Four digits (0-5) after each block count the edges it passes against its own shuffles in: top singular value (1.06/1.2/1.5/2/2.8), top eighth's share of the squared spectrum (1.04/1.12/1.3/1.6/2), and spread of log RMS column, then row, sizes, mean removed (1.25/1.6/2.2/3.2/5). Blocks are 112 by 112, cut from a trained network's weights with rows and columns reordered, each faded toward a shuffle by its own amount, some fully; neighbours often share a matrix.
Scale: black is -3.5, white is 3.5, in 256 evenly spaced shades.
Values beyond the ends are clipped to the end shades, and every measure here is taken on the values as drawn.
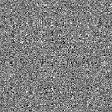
3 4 2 3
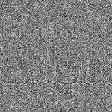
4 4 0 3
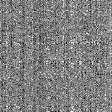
3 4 2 3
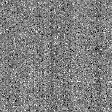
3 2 1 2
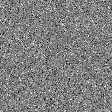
0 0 0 0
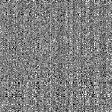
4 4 2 3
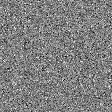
1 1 0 0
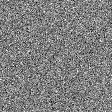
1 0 0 0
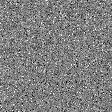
0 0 0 0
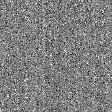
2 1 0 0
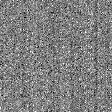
2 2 1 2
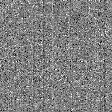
2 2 1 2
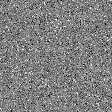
0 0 0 0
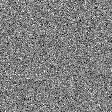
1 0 0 0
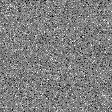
1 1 1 0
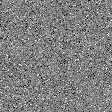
0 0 0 0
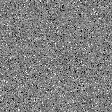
0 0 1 0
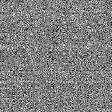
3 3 3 1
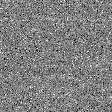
1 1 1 0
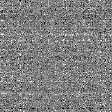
3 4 3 1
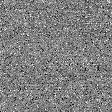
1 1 0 0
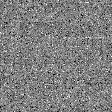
1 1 1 0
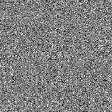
3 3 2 2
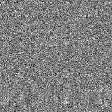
3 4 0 2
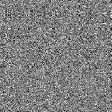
3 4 2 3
